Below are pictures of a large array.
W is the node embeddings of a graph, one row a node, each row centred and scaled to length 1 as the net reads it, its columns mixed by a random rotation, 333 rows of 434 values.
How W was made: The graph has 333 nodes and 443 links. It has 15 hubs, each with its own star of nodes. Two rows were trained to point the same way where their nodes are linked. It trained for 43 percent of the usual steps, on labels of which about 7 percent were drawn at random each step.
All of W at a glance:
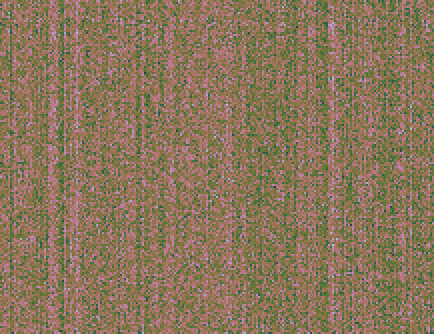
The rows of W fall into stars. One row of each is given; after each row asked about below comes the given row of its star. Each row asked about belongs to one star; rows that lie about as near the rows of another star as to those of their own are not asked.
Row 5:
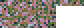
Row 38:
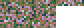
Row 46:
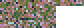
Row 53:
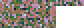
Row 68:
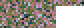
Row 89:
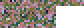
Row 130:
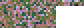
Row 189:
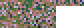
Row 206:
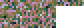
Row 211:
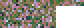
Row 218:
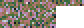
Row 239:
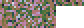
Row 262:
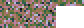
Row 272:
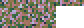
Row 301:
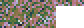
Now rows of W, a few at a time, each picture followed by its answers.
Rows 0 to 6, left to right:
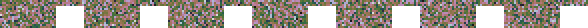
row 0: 218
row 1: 206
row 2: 206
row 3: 218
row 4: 53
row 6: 211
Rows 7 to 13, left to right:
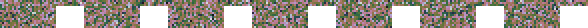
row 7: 301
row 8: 130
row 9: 38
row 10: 189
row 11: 5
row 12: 89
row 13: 89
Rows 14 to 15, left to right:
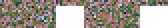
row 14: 211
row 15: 239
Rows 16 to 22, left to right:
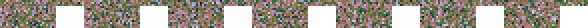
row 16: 218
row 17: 262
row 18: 130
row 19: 239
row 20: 301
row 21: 301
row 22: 211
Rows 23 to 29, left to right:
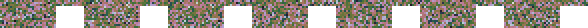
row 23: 38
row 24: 262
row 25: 68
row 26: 68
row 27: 301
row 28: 218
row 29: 262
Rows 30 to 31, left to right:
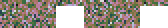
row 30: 211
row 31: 89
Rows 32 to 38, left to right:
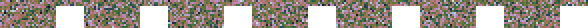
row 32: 89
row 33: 53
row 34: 272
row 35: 206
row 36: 262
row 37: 262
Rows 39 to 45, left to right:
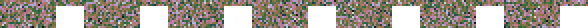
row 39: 211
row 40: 5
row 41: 218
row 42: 68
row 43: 239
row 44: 130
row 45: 272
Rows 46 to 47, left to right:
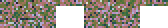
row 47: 301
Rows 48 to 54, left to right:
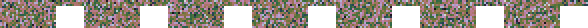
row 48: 206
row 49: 239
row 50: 89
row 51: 46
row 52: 130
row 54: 206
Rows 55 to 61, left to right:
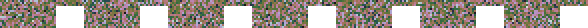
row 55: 239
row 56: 46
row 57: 130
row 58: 130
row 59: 206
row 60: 68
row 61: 5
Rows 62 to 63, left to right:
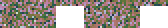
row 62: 5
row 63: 130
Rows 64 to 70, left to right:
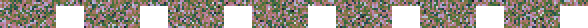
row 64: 5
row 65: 211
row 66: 53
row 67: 218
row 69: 130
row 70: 5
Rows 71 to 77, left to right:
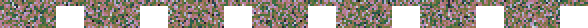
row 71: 239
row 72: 218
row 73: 46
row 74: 218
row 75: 272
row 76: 262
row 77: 130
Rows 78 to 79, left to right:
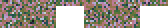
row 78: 211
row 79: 5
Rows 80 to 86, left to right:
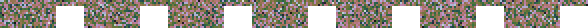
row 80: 211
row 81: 301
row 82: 272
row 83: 301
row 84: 218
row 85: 206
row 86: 262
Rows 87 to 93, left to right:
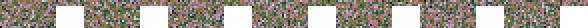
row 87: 211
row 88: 262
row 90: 189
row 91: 272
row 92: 130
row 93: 46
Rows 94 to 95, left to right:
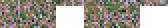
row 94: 218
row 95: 46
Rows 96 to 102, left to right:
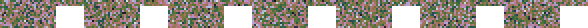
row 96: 89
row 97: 218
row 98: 46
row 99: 239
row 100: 38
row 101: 206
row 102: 5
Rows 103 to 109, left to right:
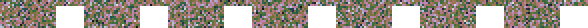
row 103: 53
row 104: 206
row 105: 206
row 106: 89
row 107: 130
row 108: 189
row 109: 53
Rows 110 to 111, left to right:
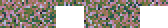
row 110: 206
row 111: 53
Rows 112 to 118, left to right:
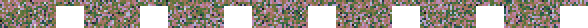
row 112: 301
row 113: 130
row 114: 68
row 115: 239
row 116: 130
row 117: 89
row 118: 53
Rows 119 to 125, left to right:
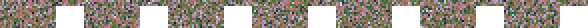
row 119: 206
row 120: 272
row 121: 211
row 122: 89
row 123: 38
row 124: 89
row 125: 46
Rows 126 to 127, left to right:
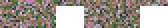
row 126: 206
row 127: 218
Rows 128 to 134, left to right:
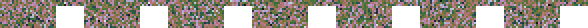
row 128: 211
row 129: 38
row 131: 38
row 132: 68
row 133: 53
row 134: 68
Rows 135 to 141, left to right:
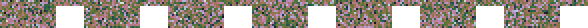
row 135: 89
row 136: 38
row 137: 218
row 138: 46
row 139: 53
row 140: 189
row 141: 239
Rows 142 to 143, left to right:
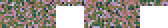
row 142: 130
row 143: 206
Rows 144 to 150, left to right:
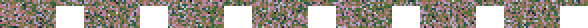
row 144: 272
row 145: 301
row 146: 239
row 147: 89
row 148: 189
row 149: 189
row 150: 46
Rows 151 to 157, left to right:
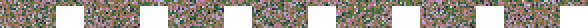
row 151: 189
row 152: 89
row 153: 89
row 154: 53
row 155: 301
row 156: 206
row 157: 211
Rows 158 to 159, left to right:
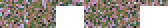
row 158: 218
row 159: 5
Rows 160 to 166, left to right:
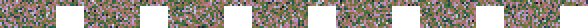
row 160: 301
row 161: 211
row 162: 38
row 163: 53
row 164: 68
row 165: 262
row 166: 130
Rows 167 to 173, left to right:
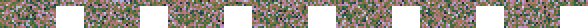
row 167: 68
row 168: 272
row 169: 68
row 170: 5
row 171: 262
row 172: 5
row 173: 239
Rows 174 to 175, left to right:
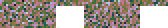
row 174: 239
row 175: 130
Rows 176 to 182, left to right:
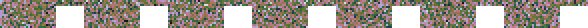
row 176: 239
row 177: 46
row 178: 301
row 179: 89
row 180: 5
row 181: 262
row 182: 239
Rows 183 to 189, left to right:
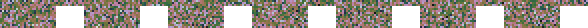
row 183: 89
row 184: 211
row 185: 262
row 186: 239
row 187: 301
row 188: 301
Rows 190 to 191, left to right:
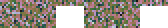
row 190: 218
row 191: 53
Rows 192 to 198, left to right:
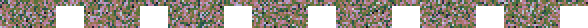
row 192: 262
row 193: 89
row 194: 211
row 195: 46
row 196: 89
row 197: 239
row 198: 301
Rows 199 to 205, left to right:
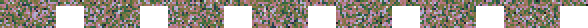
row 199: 262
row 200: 301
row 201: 46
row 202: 130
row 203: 189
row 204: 189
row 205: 46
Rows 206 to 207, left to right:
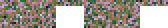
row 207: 301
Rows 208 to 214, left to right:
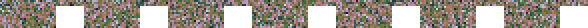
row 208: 46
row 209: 272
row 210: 130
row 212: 272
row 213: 189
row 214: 89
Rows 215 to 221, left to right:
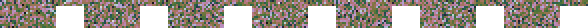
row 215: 272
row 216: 68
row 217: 68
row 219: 218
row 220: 189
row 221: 272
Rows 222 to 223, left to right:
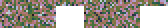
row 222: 68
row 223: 46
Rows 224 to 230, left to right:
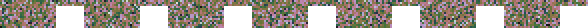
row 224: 218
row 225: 130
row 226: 262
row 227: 68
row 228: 272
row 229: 5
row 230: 218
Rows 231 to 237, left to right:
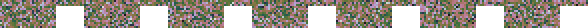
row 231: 206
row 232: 301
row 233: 38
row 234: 68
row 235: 46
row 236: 218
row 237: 68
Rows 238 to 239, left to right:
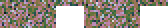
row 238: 130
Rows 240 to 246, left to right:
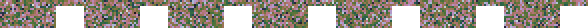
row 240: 53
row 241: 68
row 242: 239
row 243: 272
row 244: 262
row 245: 211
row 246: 218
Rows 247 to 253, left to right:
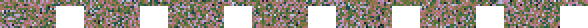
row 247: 89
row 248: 239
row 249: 68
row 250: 130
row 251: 239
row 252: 206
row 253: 189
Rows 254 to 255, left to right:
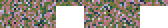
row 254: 189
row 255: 189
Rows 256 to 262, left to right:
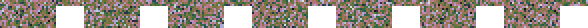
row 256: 218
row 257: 89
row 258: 68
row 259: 46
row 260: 239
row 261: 53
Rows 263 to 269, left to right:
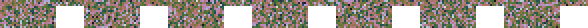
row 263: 206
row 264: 68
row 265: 272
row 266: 211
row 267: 301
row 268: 189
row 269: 206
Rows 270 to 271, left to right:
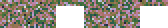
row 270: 211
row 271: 189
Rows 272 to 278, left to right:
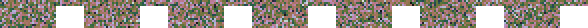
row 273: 130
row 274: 46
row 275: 68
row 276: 38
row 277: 53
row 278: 89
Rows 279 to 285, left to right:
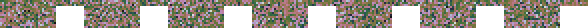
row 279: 68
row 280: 239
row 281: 46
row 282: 211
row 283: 218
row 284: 189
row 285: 5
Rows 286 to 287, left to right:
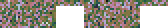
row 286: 5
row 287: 206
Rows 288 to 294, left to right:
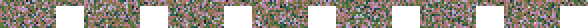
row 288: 130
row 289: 89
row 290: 189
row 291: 262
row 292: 46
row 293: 211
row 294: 189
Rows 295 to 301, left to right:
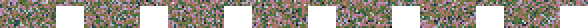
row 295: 218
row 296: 272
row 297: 206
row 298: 239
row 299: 206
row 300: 5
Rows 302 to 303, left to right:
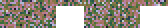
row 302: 301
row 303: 189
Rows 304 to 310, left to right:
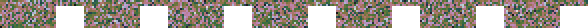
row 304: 272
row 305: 46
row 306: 272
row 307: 206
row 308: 5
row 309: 46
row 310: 89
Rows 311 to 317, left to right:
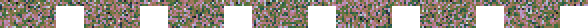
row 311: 262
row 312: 272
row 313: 68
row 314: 53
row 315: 5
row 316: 301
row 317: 239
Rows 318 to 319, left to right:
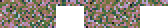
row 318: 218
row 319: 46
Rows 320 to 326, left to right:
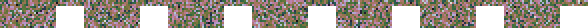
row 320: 211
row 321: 38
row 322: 189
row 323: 239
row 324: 5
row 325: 272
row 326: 218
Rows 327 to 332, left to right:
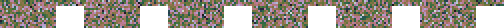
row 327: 38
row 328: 239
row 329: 211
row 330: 5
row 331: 38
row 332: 46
